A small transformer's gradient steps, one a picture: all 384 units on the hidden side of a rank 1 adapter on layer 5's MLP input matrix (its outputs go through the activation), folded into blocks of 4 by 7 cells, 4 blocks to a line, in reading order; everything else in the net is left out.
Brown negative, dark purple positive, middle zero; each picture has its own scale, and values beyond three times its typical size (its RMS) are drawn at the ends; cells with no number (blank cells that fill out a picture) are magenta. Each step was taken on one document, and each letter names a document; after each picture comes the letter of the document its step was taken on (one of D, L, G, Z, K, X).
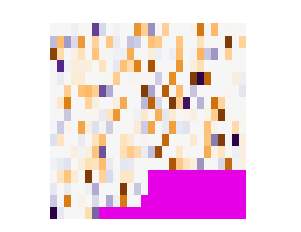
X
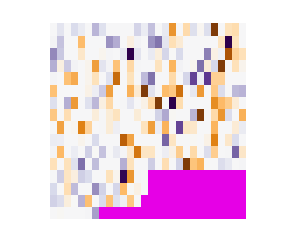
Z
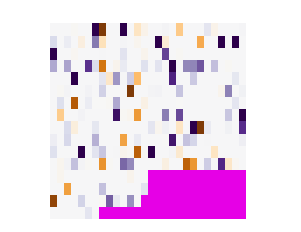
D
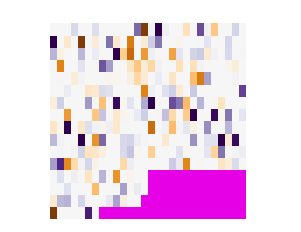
X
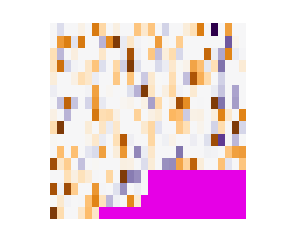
Z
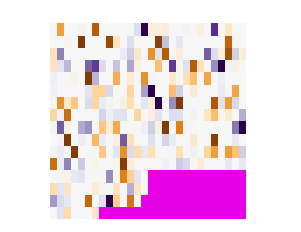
Z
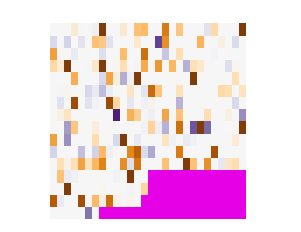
D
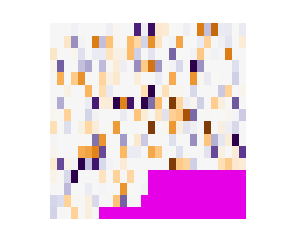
X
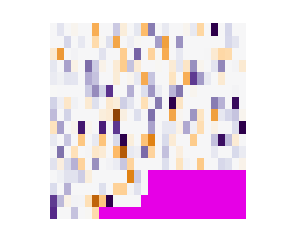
Z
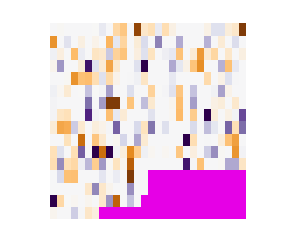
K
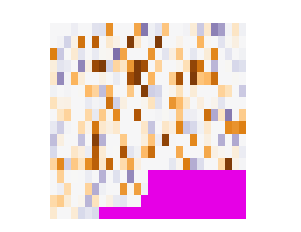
X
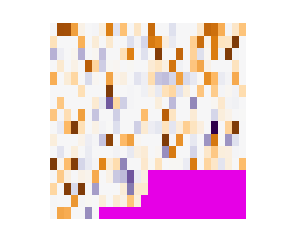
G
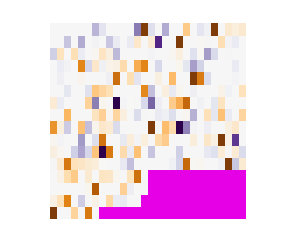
X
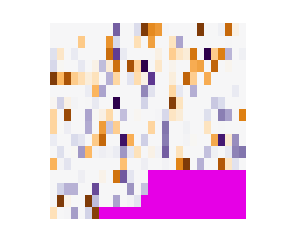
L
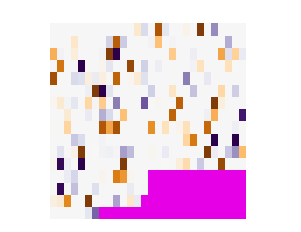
L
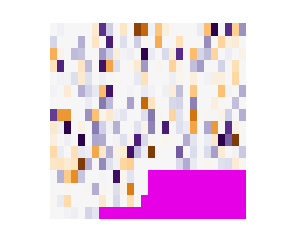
K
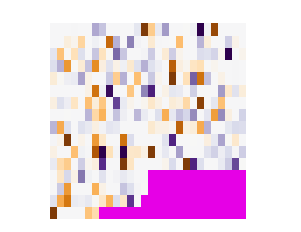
X
